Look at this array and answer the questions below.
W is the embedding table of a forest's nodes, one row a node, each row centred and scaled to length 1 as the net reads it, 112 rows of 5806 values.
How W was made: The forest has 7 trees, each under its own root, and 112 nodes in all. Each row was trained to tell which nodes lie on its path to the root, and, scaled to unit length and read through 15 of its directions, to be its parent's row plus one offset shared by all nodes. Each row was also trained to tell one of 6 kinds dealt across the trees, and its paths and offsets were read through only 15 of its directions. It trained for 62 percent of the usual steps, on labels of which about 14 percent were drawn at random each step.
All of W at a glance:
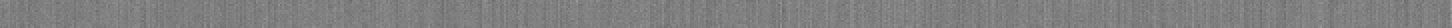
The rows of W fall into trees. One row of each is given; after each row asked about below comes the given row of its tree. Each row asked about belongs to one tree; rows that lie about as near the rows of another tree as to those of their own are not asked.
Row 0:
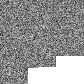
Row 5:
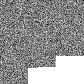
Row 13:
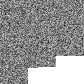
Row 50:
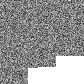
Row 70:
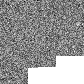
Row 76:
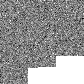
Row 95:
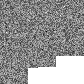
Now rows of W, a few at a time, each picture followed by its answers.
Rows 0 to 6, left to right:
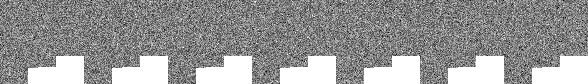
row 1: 5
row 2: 5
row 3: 13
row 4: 0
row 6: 13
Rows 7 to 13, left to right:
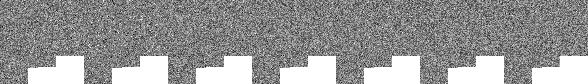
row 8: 95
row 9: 13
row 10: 70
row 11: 70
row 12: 5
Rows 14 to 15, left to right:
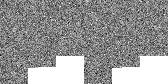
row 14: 70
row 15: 13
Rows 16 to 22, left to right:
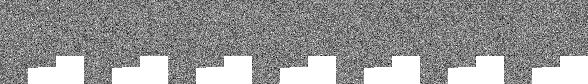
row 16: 13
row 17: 95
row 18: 95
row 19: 0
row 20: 0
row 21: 0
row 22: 0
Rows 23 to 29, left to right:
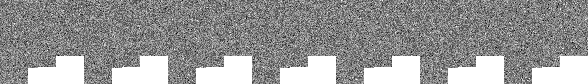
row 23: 0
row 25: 5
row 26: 50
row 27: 0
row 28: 76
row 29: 13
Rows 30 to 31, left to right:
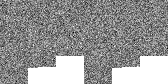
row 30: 5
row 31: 95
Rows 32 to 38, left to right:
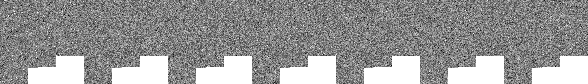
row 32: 70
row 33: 70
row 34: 76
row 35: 70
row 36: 5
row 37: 0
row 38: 5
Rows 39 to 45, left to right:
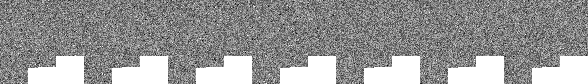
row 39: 0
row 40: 5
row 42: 95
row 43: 95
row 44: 95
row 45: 13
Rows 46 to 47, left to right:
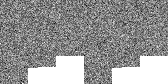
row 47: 5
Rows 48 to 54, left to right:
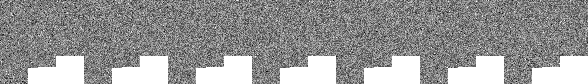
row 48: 5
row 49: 5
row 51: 5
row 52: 13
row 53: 13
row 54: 0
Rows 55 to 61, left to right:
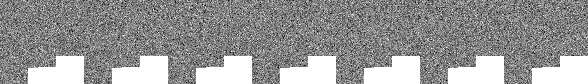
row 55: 76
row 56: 70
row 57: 95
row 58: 13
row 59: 0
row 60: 13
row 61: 5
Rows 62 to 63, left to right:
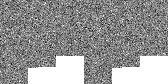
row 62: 70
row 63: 13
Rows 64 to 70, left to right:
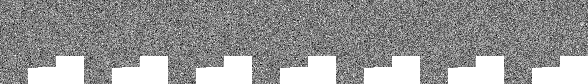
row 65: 70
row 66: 70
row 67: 76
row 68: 76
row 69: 70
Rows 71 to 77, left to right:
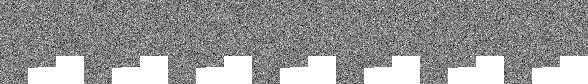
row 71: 76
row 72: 70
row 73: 5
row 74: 95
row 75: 13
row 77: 13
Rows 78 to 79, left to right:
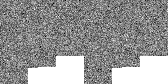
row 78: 5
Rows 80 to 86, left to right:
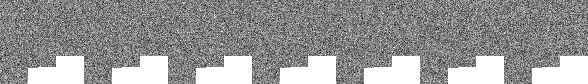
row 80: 76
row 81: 76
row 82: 0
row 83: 0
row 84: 70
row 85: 50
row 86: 5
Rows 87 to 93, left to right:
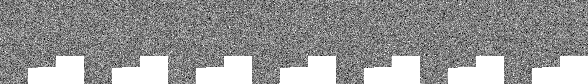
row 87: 70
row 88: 70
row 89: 0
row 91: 13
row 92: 13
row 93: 95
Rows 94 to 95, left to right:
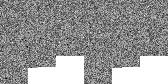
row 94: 70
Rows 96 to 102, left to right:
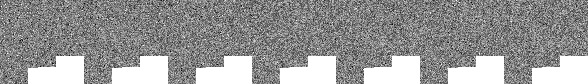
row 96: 95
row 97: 0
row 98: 0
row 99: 70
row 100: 5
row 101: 70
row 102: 5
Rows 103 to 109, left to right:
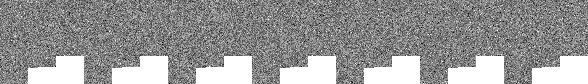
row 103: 0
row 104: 95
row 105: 95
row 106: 5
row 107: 95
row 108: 13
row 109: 95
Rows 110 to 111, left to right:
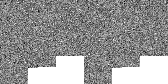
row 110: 0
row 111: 70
